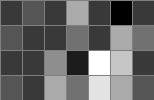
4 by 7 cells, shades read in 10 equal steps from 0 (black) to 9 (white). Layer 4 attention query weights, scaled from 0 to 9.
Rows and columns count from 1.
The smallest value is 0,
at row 1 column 6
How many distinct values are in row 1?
4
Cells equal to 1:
1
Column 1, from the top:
2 3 2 3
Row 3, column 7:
2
